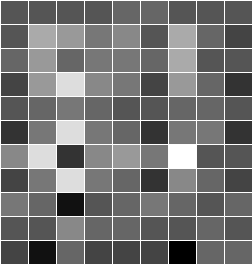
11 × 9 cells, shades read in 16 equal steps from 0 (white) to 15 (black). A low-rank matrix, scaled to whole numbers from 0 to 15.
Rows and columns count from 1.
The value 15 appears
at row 11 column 7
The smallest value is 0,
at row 7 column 7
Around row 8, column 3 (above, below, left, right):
12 14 8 8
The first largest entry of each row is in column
1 9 8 9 1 1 3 6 3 1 7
